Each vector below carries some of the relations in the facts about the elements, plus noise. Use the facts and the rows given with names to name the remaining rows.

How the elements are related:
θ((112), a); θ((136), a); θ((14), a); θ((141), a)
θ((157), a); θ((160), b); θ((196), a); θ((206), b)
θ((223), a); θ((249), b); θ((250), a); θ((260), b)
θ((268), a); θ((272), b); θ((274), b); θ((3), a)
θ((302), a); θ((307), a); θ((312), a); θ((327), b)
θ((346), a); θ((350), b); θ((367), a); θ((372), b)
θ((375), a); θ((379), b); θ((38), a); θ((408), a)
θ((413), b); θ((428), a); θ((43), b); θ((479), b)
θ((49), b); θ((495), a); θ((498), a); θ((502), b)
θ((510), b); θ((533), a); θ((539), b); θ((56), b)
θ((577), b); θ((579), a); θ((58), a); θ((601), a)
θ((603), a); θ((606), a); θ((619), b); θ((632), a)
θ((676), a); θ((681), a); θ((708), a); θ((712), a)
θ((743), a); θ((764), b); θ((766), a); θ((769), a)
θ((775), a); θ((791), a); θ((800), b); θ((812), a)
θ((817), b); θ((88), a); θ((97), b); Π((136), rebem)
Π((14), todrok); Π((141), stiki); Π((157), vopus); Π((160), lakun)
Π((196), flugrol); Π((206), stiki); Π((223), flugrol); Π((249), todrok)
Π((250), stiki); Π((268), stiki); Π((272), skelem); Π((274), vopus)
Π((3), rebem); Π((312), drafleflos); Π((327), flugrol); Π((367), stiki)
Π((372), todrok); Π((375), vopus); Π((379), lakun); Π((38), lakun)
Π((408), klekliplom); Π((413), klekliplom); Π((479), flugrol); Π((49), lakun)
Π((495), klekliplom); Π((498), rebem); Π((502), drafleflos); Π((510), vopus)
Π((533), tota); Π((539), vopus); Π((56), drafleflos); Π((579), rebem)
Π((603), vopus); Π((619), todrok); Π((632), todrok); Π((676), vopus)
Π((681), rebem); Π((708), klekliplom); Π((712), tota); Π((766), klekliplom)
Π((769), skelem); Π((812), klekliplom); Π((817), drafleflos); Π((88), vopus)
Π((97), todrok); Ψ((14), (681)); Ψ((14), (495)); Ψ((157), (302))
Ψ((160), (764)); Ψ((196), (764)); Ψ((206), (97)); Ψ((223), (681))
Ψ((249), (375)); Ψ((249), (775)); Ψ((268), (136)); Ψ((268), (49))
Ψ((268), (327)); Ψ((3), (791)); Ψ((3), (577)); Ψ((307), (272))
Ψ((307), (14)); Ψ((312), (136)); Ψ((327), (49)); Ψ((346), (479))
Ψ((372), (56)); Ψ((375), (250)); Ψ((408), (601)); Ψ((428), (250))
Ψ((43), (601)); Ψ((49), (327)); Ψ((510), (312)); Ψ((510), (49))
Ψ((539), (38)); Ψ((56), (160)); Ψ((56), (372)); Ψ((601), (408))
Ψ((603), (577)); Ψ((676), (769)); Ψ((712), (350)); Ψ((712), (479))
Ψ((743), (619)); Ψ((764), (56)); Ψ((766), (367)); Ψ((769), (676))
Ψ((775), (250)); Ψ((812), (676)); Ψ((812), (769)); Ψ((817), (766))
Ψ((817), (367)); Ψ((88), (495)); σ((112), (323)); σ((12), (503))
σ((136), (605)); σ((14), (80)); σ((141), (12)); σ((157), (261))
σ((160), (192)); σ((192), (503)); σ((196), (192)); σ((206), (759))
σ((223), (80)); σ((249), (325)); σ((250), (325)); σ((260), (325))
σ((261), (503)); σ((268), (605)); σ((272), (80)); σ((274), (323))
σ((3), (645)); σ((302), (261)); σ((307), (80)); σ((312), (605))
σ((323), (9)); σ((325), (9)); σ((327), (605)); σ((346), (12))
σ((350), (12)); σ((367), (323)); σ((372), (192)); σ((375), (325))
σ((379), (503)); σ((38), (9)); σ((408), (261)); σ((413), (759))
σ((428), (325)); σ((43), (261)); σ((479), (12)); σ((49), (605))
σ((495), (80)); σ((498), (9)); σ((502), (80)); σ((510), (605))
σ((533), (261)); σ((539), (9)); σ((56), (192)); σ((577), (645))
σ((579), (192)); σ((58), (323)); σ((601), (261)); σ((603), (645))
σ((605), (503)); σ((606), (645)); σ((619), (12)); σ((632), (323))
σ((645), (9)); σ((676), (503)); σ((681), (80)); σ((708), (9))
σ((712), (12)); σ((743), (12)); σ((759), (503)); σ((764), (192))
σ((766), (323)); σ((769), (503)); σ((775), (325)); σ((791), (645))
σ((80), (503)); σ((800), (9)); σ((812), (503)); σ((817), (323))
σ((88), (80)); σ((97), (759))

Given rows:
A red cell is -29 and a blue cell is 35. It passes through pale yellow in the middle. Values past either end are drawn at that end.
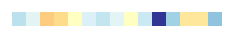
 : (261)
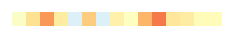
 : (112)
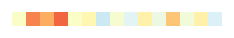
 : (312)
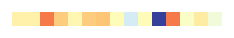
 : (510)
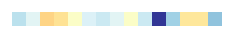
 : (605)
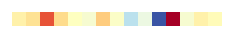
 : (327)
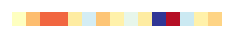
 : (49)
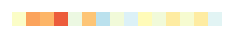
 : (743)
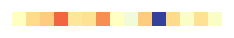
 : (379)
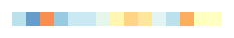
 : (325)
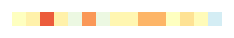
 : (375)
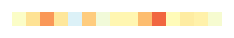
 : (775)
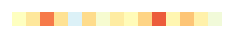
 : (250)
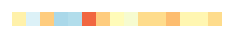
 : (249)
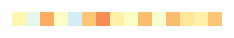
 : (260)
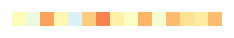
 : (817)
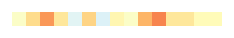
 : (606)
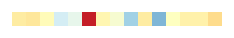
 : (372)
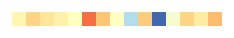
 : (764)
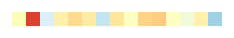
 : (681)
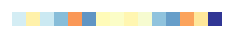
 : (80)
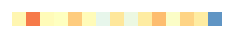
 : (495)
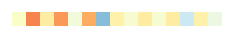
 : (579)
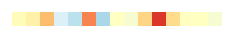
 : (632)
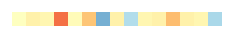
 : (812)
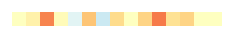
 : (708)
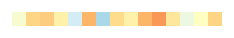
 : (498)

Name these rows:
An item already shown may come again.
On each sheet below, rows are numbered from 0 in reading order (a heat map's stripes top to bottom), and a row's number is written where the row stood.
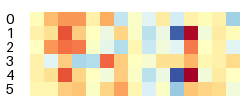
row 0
(157)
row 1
(327)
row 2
(268)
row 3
(249)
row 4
(327)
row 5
(206)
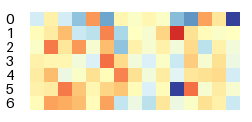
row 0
(80)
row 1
(632)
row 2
(136)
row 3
(97)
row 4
(272)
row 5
(510)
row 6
(196)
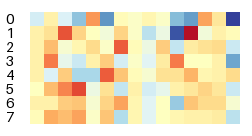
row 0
(80)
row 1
(327)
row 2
(502)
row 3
(14)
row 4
(249)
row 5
(712)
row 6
(206)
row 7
(408)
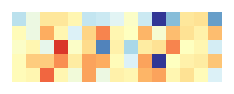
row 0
(503)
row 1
(817)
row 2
(769)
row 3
(160)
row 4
(375)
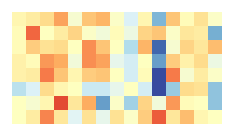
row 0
(43)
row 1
(307)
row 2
(56)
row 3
(479)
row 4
(510)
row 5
(759)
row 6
(676)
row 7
(367)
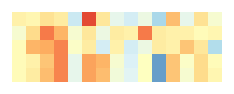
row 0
(619)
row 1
(38)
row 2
(533)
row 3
(350)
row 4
(350)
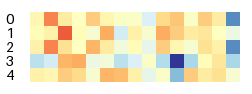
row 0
(223)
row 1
(603)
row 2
(88)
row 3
(12)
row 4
(413)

